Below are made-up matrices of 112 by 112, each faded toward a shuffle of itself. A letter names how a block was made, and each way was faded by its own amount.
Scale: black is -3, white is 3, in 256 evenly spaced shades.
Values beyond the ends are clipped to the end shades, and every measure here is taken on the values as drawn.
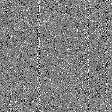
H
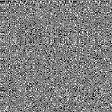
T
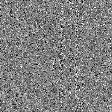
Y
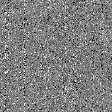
H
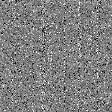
H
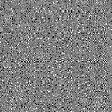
T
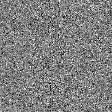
Y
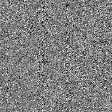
Y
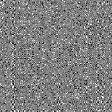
T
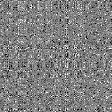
T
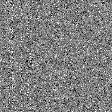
Y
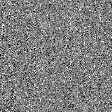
Y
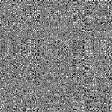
T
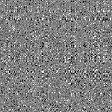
T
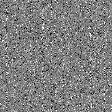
H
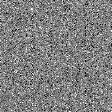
Y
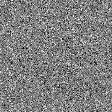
Y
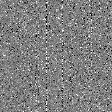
H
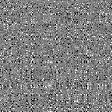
T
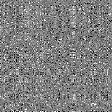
T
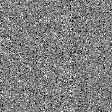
Y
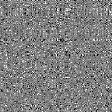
T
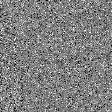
H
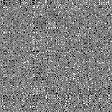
T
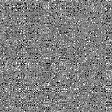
T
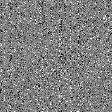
H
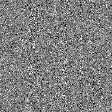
Y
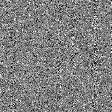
Y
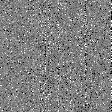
H
